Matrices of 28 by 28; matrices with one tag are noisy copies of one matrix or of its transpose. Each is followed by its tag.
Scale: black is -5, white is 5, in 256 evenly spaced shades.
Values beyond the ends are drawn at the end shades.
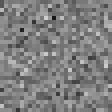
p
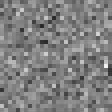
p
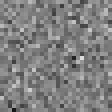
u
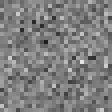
p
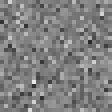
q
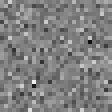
q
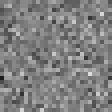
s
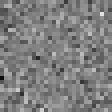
s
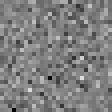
u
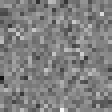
s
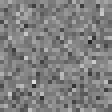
q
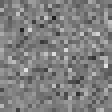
p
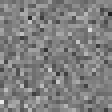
u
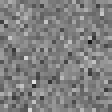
q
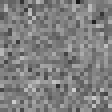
s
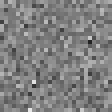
q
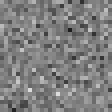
u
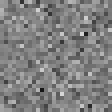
q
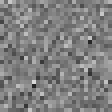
q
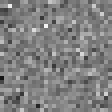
s
